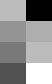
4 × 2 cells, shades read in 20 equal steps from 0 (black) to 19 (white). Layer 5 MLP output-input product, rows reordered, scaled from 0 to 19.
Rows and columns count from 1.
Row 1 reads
14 0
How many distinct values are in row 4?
2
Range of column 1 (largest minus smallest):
8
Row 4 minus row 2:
-5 6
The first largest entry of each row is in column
1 2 2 2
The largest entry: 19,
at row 4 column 2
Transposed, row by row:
14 11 9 6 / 0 13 14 19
